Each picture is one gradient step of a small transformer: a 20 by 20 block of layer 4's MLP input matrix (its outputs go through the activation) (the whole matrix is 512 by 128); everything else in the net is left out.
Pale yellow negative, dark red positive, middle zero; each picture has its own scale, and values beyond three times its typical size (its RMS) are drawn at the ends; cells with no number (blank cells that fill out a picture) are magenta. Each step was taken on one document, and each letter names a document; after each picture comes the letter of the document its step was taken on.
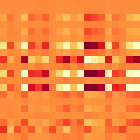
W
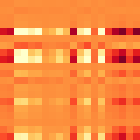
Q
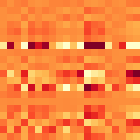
W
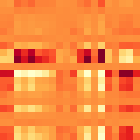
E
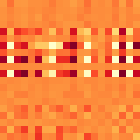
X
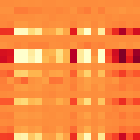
Q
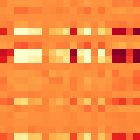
Q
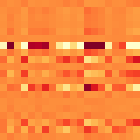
W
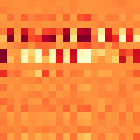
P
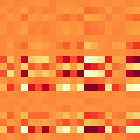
W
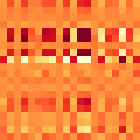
P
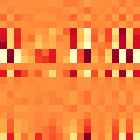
X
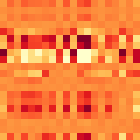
P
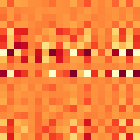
X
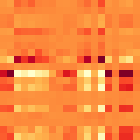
E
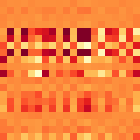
P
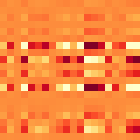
W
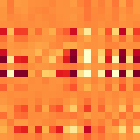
X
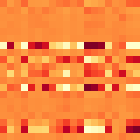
W
